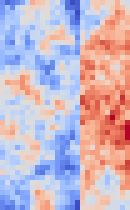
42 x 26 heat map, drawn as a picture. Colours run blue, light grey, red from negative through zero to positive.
The right part is higher, past a seam about 60% of the way across. The middle right is the ninth with the highest average. Overall the values sit about 50% of the way up the scale.
